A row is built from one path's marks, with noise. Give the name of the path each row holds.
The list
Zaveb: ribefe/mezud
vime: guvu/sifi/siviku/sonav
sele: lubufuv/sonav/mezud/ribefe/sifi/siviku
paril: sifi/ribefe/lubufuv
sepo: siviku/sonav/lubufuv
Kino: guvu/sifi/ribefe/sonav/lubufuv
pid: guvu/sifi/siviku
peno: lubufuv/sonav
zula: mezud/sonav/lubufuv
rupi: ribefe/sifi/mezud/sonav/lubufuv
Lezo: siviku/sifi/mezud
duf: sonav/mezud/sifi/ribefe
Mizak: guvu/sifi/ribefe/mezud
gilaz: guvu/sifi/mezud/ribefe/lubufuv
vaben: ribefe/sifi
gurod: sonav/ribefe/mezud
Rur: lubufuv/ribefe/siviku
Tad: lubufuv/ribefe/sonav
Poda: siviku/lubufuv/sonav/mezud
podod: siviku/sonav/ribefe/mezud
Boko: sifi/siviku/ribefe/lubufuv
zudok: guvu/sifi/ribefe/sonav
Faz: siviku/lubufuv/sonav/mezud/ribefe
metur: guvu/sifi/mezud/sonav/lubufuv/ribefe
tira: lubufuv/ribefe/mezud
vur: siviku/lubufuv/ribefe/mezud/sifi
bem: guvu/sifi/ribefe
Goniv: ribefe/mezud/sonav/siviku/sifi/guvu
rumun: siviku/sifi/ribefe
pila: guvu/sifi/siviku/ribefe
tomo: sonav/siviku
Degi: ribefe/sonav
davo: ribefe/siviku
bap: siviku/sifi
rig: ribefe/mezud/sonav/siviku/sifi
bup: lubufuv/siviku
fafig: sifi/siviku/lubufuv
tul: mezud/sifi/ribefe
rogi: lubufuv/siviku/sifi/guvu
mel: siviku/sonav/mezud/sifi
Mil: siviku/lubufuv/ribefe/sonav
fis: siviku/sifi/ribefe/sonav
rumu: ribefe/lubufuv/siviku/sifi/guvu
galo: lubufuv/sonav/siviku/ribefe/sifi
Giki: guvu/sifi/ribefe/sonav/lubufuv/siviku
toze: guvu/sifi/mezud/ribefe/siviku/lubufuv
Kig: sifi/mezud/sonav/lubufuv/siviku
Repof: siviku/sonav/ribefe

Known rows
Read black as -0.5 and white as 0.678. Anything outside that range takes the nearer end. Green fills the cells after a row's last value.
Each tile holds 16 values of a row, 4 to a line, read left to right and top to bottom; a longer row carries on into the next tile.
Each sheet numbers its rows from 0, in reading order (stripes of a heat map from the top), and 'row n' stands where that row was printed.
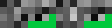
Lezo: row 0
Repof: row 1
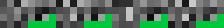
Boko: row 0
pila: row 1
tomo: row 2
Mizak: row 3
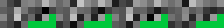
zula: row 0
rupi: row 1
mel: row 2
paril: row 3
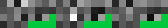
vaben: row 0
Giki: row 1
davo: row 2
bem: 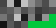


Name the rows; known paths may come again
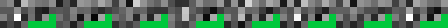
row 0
Kino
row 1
Lezo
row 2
vaben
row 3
sepo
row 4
duf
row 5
Goniv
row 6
Zaveb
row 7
Giki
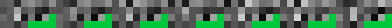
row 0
rogi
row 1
fafig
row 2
rumu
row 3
davo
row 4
fis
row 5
Mizak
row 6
Poda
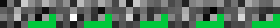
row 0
rig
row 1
metur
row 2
bem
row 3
Mil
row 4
Degi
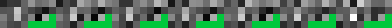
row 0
tomo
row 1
mel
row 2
zula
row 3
podod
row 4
galo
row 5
gurod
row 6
zudok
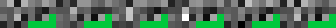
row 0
gilaz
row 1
bap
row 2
Tad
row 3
vime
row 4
vur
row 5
pila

